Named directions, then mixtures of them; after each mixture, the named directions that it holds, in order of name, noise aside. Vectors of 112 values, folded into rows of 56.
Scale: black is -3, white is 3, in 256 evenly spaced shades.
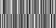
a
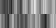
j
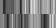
a, j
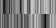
a, j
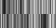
a, j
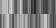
j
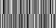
a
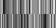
a, j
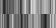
a, j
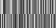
a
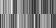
a, j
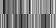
a, j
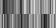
a, j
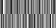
a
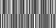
a
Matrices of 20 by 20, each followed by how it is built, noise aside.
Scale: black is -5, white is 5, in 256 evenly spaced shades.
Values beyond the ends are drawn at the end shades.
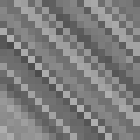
Toeplitz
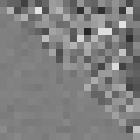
upper triangular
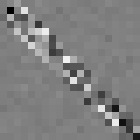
banded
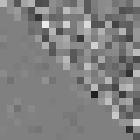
upper triangular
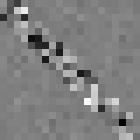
banded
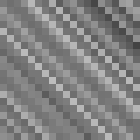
Toeplitz
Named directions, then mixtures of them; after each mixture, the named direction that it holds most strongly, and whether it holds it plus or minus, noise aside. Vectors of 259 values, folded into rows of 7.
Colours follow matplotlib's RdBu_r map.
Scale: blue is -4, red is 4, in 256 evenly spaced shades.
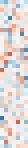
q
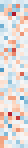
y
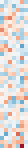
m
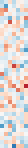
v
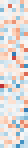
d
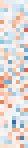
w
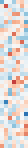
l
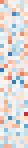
l, minus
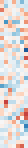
l, minus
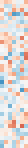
w, minus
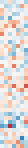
v, plus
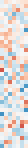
w, minus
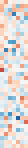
y, minus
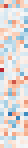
l, plus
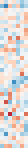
l, minus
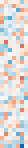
m, minus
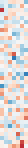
d, minus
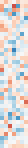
y, minus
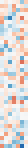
m, minus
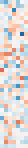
q, plus
